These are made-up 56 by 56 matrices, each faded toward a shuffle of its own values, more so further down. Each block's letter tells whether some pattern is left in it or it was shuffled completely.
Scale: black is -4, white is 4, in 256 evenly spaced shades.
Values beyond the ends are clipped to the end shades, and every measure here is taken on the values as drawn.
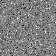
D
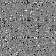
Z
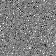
D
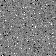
D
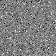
D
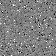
D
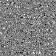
Z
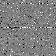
Z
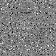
Z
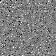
D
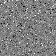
D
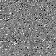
Z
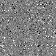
Z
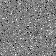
D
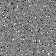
D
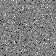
D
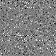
Z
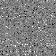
Z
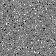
D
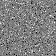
D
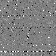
Z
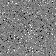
D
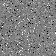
D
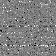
Z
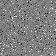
D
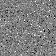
D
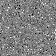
D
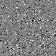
Z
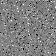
D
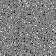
D
